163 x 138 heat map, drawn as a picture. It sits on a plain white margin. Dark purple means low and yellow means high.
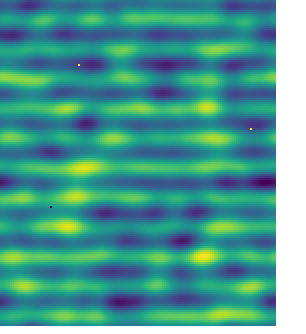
Three lone cells stand out: two far higher and one far lower than their neighbours. No overall slope runs across the table. Horizontal stripes repeat 11 times down the table.
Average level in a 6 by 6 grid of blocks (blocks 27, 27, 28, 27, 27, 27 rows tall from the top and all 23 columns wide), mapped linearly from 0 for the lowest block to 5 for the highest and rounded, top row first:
1 1 2 2 3 1 / 3 1 2 0 3 1 / 2 2 3 2 4 1 / 3 5 2 2 2 1 / 3 4 1 2 4 3 / 3 3 1 2 3 4
